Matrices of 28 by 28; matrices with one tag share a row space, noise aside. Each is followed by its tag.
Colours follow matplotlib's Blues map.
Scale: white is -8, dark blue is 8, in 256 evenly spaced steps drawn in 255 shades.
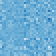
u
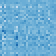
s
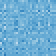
s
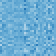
u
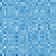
s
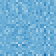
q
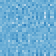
q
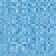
q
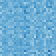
u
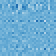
q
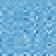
u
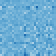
u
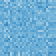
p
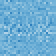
p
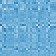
s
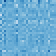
s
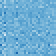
s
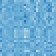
u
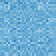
p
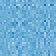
q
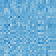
p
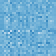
p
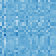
s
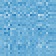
p
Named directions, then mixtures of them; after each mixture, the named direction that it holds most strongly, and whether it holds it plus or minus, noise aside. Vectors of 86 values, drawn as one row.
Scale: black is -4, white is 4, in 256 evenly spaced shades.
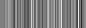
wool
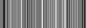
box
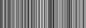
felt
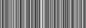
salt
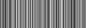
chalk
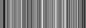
box, plus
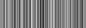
felt, minus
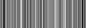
box, plus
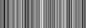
box, plus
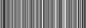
box, plus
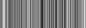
box, minus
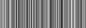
chalk, minus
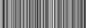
felt, minus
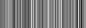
wool, plus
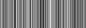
felt, minus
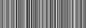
chalk, minus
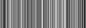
box, plus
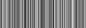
salt, minus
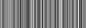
wool, plus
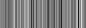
wool, minus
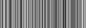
box, minus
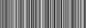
salt, plus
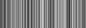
felt, plus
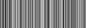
chalk, plus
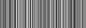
chalk, plus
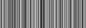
salt, minus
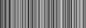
felt, plus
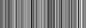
wool, minus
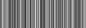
salt, minus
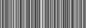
salt, plus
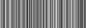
chalk, minus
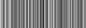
felt, minus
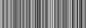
felt, minus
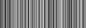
felt, plus
